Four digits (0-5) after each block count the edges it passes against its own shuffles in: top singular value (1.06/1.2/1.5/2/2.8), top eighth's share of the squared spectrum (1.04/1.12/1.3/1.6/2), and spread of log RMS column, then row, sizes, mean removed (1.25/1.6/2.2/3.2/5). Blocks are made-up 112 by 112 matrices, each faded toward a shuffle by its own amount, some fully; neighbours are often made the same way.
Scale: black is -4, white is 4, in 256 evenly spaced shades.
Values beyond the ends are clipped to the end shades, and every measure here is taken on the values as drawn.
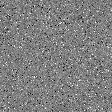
0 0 0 0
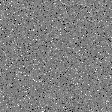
0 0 0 0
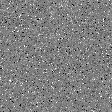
0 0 0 0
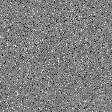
0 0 0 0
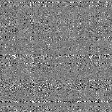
2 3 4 4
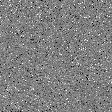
0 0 0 0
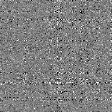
2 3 3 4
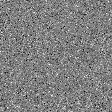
2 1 0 0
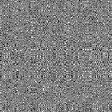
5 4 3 3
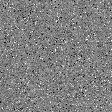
2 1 0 0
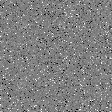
3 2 0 0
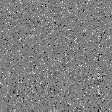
3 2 1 0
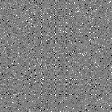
5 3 2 2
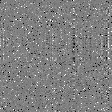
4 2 1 0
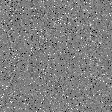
3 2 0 0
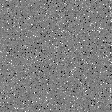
3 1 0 0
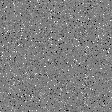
2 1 0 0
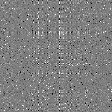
5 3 2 2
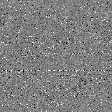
3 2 0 2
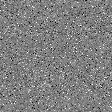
1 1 0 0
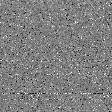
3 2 0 2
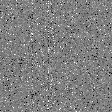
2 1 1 0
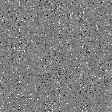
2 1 1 0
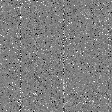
2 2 2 0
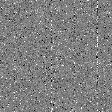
2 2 2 0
